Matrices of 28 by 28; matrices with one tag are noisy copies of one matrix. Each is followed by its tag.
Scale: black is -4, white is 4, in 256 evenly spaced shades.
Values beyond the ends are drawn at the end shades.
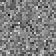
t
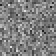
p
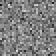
p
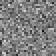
p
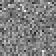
p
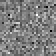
t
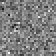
t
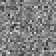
t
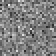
p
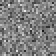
p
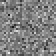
t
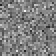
p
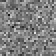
t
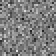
p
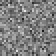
p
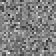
t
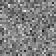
p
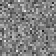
p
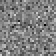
t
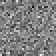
t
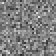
t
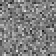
p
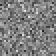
p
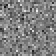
p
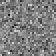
t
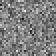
p
